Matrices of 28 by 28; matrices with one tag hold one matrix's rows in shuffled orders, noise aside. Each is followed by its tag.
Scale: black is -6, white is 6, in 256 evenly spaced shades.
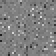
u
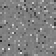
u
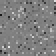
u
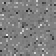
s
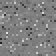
s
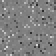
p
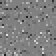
s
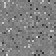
p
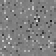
p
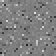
s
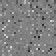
p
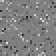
s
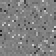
u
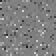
s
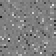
u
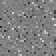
u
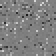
s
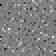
u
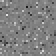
s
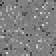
s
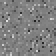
p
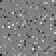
u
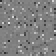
u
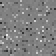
s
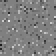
u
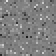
s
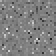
p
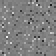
p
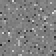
u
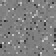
u
